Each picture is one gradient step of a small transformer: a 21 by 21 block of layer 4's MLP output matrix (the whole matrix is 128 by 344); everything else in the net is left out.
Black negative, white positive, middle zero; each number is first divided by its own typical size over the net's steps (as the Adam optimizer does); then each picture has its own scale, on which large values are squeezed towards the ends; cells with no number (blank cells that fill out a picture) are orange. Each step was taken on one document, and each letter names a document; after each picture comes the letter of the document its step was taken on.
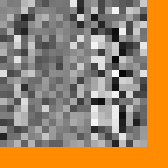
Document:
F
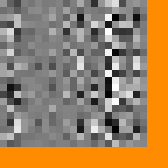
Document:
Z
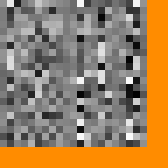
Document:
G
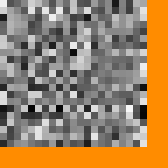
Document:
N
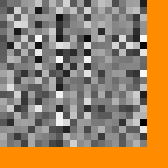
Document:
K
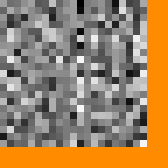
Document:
F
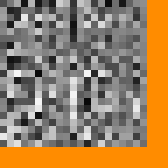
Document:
K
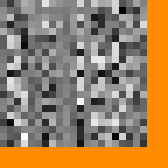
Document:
F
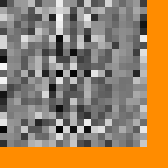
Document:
N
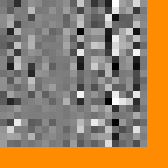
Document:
Z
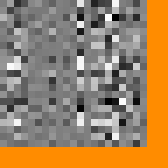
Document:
Z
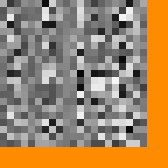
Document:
F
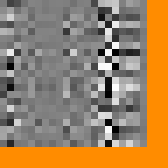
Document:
Z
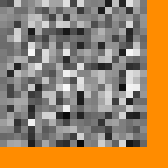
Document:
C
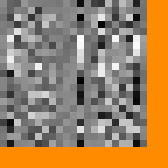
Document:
G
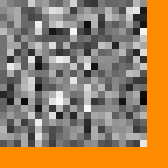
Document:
K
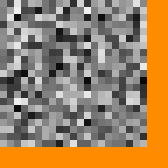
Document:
K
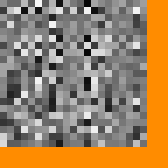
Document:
K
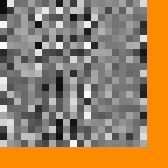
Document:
N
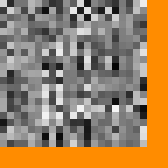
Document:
N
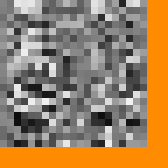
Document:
C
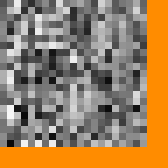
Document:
K
